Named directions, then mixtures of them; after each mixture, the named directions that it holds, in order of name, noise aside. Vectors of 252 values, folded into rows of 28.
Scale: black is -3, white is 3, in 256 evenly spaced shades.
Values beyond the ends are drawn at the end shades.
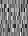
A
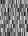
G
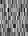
A, G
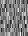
A, G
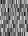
G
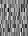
A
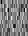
A, G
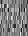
A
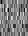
A, G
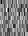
A, G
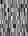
A, G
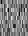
A, G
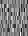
A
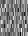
A, G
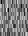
A, G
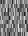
G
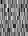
A, G
